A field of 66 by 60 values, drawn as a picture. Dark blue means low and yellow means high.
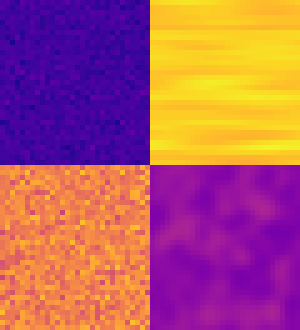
The table splits into 2 rows of 2 panels. Panel 1,1: very low, fine-grained, faint in contrast. Panel 1,2: very high, streaked across, faint in contrast. Panel 2,1: high, fine-grained. Panel 2,2: low, blotchy, faint in contrast.
